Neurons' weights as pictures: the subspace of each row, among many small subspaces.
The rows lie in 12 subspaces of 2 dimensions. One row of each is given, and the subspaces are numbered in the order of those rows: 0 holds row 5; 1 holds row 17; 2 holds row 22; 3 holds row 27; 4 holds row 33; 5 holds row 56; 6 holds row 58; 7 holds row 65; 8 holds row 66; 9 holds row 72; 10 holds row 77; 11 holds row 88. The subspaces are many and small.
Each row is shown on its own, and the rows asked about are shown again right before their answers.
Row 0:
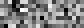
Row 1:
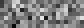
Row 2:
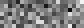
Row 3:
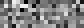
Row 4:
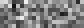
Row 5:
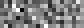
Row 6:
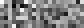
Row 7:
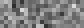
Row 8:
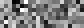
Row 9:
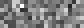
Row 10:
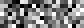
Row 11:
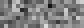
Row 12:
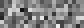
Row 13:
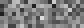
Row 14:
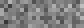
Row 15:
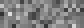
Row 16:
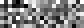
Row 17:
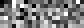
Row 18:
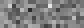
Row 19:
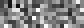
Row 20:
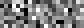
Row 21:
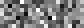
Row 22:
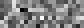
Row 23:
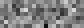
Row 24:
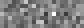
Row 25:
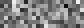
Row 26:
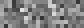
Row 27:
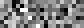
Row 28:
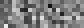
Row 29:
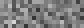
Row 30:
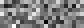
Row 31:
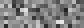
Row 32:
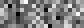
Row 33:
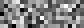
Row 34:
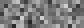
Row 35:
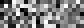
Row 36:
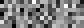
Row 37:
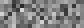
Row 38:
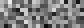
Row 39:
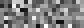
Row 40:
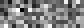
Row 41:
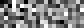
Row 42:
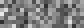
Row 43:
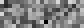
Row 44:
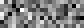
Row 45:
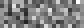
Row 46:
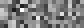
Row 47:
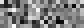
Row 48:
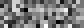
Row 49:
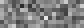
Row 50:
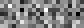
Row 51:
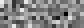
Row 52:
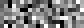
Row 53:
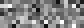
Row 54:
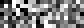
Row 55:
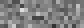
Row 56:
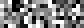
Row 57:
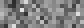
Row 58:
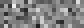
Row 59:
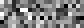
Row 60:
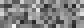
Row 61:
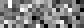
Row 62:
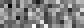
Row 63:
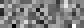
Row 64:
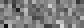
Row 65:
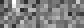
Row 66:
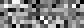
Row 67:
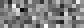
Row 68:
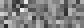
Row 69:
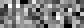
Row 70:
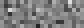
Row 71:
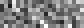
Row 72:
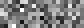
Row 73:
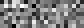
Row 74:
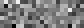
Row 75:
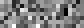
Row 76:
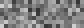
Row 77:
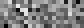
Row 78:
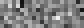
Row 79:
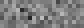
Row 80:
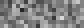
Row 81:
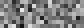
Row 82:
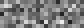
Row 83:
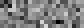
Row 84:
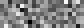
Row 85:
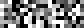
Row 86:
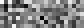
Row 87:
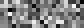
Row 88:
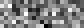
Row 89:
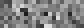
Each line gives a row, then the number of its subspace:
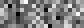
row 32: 10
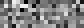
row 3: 8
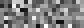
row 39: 6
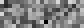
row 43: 11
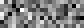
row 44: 2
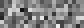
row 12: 2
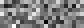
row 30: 7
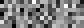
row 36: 2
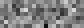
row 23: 3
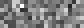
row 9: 3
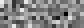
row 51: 1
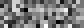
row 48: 3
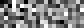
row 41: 8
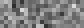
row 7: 11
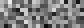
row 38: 10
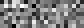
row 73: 8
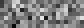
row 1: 3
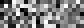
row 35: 11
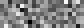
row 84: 10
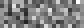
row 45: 6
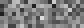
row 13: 5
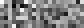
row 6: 1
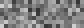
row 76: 7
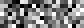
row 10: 5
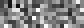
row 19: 10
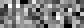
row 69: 10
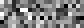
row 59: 2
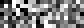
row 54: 11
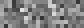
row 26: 5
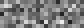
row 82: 11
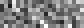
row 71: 0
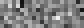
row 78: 10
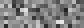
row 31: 6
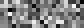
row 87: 8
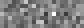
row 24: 5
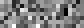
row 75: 3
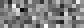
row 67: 0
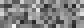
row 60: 7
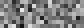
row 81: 4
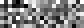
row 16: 1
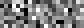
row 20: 6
